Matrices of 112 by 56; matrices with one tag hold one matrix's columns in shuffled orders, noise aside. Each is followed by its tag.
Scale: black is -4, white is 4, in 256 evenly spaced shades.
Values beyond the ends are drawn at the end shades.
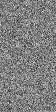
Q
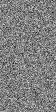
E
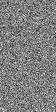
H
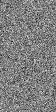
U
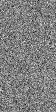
Q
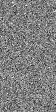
Q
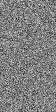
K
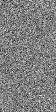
K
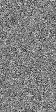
K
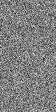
H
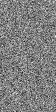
U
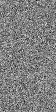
Q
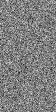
U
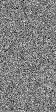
Q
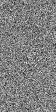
H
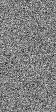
E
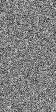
K
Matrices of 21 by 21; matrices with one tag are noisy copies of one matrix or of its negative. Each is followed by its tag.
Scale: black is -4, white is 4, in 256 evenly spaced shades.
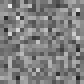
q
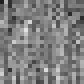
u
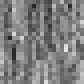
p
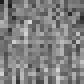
u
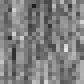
p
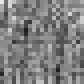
u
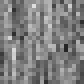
p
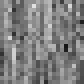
p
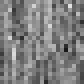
p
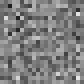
q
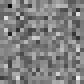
q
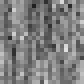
p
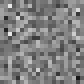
q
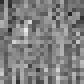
u
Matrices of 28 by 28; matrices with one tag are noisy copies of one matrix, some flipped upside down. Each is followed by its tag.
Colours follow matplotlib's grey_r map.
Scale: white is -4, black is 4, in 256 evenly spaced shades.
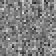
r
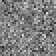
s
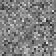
s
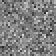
s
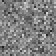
s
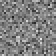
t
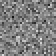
t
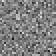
t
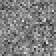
s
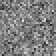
s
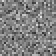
t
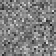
s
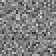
t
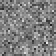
s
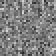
r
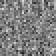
r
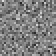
t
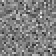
t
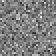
t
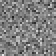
t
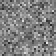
s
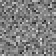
t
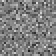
t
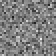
t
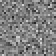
t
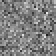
s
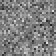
s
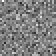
t
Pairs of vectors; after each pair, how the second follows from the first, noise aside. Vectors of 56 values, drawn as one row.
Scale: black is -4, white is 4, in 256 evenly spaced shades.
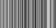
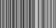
wrapped around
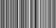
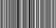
sign-scrambled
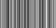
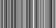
wrapped around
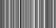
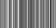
wrapped around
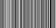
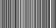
sign-scrambled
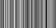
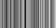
wrapped around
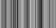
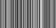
sign-scrambled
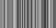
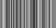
wrapped around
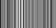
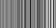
wrapped around
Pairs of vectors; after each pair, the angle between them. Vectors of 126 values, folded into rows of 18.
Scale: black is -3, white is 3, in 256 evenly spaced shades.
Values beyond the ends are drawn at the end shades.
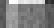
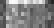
nearly parallel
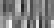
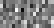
partly aligned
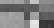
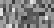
orthogonal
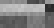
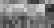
nearly parallel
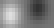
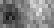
nearly opposite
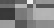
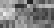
nearly opposite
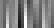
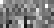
partly opposed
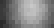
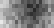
nearly opposite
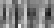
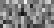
orthogonal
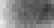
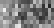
partly aligned
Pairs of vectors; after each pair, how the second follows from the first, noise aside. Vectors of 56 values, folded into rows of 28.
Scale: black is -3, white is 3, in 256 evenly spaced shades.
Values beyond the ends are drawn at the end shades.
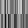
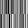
shuffled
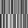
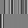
partly zeroed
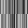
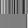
partly zeroed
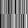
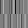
partly zeroed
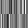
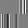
partly zeroed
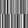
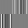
partly zeroed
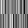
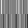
partly zeroed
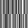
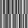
copied
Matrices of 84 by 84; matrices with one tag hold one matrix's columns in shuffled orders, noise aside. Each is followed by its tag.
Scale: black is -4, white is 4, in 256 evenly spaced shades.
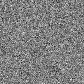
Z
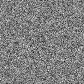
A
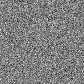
Z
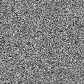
A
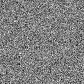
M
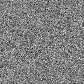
A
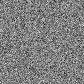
Z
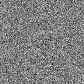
M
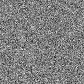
M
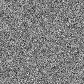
Z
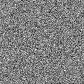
A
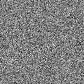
A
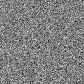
M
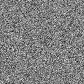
A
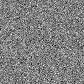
M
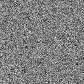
M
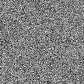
M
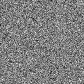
Z
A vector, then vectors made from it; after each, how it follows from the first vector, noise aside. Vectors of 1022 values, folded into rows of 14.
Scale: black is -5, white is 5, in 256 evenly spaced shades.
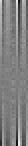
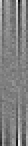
copied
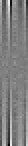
reversed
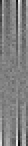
negated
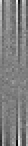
copied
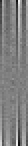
negated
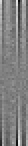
copied
